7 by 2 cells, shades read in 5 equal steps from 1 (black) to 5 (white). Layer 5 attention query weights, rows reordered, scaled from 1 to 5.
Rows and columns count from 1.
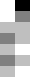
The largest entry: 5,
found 4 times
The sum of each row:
6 8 8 7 9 7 9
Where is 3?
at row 2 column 2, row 4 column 1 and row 6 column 1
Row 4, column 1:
3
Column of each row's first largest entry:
1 1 1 2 2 2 2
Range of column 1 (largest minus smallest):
2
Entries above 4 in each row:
1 1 0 0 1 0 1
